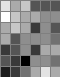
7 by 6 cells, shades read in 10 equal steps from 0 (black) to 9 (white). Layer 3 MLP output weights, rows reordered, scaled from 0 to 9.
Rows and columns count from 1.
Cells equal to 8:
2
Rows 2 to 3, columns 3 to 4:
6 6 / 6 2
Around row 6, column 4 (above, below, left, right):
2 6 0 5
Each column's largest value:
9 7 7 6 8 6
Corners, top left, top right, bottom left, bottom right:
8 3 1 6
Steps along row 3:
up down down up down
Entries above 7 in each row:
1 1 0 0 0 0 1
